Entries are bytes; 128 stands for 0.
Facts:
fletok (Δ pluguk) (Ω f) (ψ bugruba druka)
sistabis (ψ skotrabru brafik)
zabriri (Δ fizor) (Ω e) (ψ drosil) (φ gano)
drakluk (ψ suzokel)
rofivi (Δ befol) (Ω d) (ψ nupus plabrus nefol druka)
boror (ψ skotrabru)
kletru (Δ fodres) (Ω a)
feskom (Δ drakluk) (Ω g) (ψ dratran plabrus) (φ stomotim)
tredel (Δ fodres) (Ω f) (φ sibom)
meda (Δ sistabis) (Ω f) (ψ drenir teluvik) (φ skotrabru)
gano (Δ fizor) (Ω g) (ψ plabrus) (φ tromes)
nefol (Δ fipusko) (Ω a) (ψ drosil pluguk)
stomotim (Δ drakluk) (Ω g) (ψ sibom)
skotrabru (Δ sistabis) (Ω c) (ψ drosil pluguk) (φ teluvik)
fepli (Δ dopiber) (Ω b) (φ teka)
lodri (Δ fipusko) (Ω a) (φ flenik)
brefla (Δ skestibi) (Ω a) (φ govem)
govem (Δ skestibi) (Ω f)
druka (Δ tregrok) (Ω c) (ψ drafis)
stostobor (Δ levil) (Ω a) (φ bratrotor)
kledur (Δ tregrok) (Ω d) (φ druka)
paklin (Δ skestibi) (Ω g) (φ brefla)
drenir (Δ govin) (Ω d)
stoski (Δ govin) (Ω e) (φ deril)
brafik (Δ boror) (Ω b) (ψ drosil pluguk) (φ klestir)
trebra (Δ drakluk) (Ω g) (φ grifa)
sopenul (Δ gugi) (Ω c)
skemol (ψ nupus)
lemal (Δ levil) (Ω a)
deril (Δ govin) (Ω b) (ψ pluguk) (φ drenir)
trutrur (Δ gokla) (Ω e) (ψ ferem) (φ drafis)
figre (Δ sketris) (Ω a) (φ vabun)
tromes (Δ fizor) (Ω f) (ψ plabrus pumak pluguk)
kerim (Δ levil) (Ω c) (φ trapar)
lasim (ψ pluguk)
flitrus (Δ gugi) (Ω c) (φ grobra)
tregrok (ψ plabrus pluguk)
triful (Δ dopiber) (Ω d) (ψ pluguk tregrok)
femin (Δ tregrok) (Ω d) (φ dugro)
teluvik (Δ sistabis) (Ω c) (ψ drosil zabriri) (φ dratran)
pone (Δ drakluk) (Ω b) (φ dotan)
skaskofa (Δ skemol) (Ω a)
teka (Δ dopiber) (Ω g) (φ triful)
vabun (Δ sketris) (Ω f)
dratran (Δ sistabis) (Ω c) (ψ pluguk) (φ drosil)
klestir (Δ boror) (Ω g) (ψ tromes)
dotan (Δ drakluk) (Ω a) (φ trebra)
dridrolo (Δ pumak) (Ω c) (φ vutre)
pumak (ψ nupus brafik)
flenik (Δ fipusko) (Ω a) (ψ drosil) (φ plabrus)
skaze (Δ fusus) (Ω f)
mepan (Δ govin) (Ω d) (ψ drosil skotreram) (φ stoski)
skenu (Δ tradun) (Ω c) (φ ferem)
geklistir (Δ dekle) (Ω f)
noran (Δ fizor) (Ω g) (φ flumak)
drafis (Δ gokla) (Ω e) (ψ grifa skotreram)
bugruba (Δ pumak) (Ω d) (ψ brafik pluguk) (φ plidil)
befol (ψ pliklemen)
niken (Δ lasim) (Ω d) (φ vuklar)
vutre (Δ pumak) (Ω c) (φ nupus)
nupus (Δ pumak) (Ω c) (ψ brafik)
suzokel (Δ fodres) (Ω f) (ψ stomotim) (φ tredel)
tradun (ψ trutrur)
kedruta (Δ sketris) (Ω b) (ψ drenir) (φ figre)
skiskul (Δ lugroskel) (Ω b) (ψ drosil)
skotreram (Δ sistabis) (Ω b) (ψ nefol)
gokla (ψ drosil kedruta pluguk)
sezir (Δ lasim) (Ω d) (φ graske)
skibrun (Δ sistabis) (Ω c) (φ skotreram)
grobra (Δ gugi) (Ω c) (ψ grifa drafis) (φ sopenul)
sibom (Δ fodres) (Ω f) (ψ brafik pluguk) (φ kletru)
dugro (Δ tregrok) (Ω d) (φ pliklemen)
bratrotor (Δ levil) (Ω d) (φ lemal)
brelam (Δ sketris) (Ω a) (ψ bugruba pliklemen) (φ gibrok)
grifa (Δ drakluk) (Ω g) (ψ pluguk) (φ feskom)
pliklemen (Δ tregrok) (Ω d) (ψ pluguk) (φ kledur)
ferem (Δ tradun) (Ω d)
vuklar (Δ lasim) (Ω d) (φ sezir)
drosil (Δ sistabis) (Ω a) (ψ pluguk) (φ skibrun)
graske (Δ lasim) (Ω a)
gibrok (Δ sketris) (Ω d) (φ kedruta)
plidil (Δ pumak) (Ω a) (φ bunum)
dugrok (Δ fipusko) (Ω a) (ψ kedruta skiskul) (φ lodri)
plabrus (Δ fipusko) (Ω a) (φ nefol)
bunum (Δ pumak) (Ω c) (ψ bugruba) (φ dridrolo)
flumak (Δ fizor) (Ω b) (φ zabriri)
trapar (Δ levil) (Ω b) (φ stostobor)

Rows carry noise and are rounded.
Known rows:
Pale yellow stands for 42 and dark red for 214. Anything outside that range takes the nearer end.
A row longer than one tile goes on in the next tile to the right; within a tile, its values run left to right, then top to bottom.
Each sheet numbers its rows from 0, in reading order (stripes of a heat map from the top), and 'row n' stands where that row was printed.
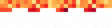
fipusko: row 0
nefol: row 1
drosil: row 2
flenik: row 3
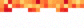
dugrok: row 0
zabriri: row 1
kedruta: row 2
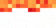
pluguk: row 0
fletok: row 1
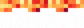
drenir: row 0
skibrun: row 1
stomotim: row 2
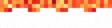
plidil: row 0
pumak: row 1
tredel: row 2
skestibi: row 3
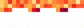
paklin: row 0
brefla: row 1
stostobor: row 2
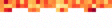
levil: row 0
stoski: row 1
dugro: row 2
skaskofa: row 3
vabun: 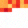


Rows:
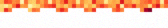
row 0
bratrotor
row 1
ferem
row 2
sopenul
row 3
grifa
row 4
brafik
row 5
lemal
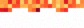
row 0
tromes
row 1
drakluk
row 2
feskom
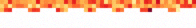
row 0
flumak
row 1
klestir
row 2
drafis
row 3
kerim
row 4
kledur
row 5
sistabis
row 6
bugruba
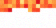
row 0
tradun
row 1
fepli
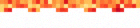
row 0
trapar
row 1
rofivi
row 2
gano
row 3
teka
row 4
brelam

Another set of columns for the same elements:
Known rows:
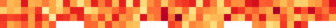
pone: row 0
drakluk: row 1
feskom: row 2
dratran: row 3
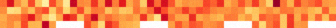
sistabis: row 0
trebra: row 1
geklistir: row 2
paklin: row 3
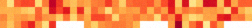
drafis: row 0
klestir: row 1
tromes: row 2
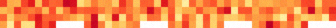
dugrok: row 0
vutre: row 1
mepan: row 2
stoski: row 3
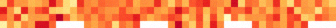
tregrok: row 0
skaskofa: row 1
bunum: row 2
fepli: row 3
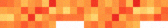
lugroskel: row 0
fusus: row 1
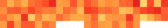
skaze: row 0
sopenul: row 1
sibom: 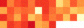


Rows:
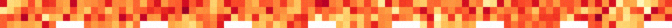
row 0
meda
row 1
dotan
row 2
plabrus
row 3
flenik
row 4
fipusko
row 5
druka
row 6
stostobor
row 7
stomotim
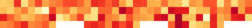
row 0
zabriri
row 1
levil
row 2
nupus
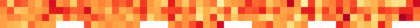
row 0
grobra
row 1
rofivi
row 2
deril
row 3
drenir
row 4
skibrun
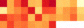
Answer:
suzokel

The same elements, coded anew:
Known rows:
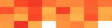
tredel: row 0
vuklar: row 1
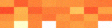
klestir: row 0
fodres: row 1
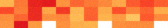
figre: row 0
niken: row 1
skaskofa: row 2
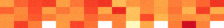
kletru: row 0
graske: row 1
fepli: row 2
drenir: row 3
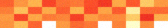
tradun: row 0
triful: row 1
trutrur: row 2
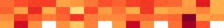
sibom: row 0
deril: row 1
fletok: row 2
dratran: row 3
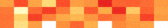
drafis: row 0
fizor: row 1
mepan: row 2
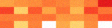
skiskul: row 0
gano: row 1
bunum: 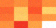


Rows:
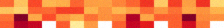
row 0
skotreram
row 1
pone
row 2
drosil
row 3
teluvik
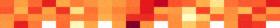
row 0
kledur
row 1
brafik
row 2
vabun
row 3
pumak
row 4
nefol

